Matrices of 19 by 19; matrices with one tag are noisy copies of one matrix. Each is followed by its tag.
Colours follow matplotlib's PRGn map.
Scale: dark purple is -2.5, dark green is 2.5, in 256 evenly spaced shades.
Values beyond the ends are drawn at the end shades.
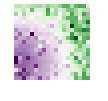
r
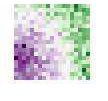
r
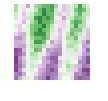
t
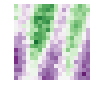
t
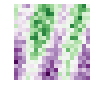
t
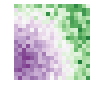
r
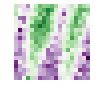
t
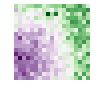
r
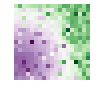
r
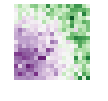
r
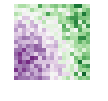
r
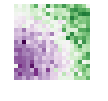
r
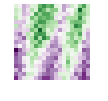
t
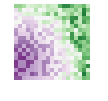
r
